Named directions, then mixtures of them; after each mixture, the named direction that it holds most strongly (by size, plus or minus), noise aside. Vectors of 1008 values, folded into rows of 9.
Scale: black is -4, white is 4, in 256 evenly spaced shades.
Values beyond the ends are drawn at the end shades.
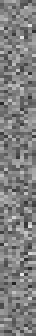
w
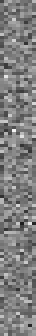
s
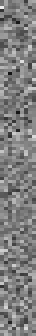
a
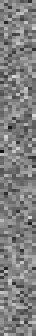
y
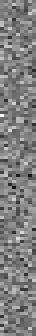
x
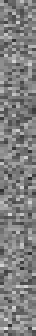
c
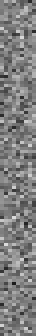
w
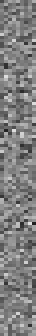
s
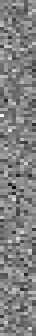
x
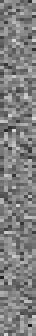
s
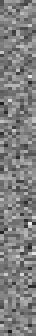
w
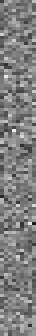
s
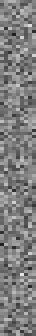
w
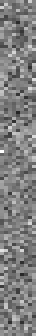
a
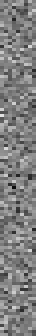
x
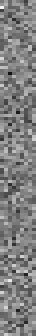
a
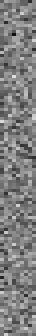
y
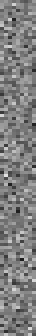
x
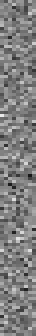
x
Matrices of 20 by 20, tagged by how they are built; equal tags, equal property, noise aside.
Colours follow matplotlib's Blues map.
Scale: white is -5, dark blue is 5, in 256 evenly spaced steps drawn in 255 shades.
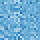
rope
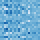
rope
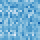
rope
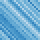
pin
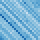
pin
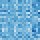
rope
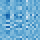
rope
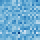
rope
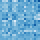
rope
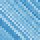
pin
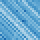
pin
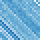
pin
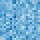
rope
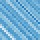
pin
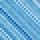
pin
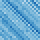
pin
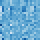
rope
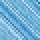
pin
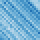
pin
